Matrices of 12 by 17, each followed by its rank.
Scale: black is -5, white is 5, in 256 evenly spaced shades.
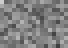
full rank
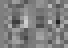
two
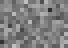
full rank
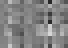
two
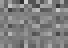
two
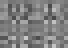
two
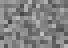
full rank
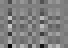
one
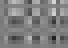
one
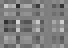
one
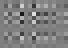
one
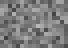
full rank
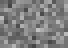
full rank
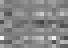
two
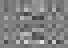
two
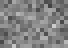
full rank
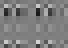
one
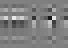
one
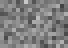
full rank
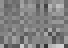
two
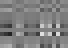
one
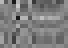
two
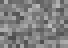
full rank
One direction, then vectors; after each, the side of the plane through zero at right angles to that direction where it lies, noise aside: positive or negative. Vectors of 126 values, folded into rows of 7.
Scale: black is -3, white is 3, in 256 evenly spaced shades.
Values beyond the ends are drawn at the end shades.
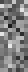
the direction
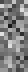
positive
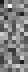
positive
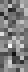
positive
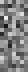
negative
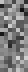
negative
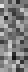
positive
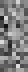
negative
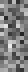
positive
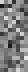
negative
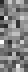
negative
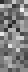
positive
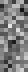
negative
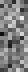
negative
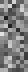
positive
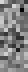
negative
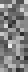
positive
